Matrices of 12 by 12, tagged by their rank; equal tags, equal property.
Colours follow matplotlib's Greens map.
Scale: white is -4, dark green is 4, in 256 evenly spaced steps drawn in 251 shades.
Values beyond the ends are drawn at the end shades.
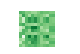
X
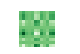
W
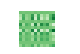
W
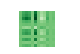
W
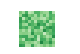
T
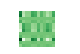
W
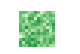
T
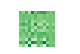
X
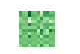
X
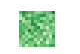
T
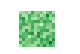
T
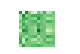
X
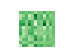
X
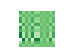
W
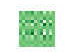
W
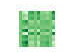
W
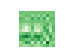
X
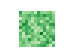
T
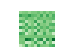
X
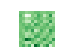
X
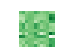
X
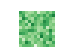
T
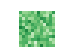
T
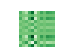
W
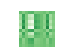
W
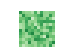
T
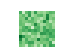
T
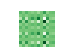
W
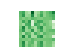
X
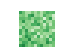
T
